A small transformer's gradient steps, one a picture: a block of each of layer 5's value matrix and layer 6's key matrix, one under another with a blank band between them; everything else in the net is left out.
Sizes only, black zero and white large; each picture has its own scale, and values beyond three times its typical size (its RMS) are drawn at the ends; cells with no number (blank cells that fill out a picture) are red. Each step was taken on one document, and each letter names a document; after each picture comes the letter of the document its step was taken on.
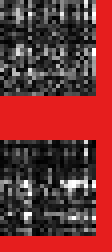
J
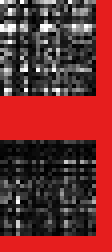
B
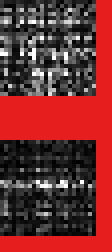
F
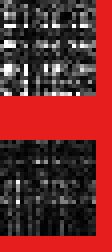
B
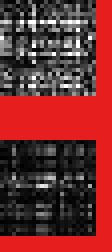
F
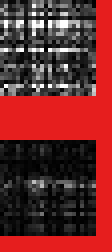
F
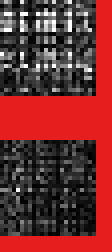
B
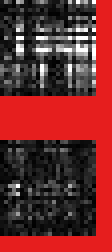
J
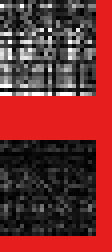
F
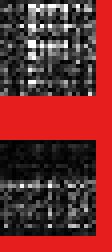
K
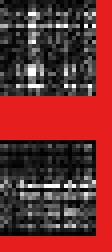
K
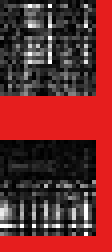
K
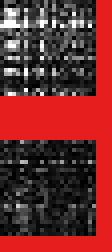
B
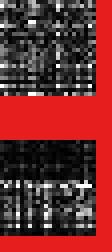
K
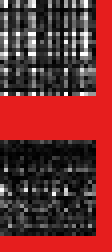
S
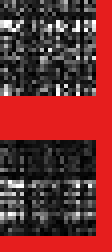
J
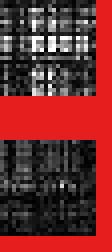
F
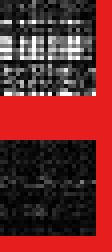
F
